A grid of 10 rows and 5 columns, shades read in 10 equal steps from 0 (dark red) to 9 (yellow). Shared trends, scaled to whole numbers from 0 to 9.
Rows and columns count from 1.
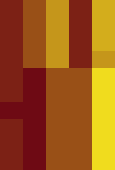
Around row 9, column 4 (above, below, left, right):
3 3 3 9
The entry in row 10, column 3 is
3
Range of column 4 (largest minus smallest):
2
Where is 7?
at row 1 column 5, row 2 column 5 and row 3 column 5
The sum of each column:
9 12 42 22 81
